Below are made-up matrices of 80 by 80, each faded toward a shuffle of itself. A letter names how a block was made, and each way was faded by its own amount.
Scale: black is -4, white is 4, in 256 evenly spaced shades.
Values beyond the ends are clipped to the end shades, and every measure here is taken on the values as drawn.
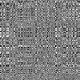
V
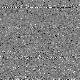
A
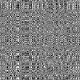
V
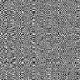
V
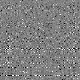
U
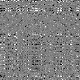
U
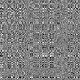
V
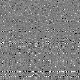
U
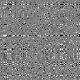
U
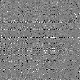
U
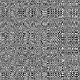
V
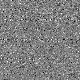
A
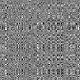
V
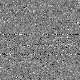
A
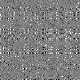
U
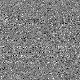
A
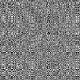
V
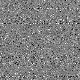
A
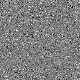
A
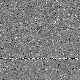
A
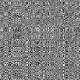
V
